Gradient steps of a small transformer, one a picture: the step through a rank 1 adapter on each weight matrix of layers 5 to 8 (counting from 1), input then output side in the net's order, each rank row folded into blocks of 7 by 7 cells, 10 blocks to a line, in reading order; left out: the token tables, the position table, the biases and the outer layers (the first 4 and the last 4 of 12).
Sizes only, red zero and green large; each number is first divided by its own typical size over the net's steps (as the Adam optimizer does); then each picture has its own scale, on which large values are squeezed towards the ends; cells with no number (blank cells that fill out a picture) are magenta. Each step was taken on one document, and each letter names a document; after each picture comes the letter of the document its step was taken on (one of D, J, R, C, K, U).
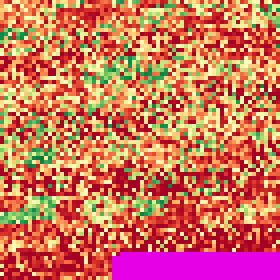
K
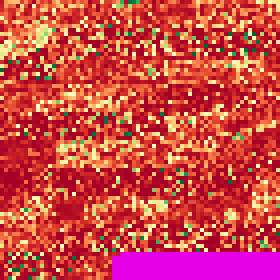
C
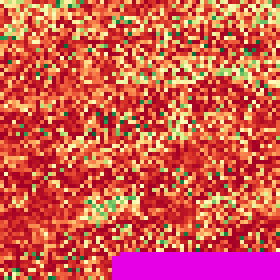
C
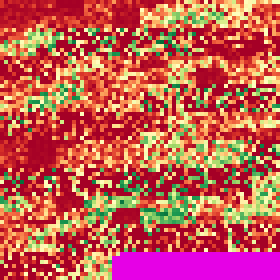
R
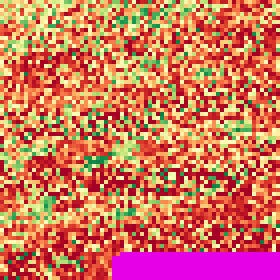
K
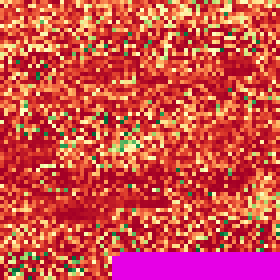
C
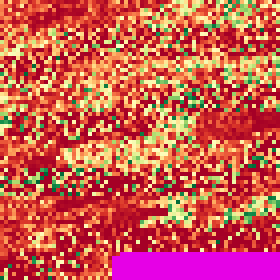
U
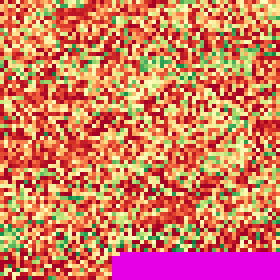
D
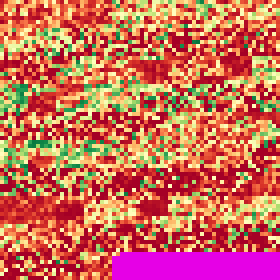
K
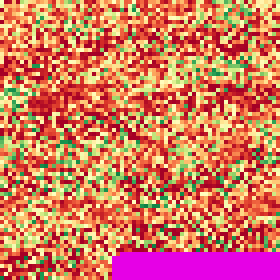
D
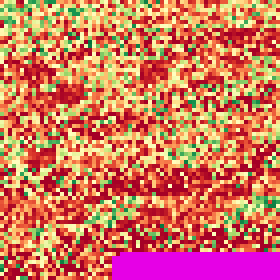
K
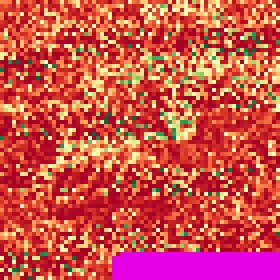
C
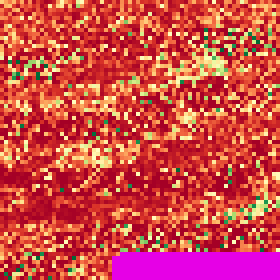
C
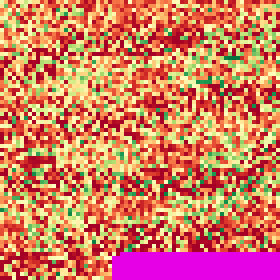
D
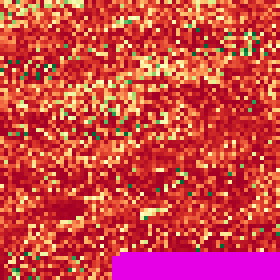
C
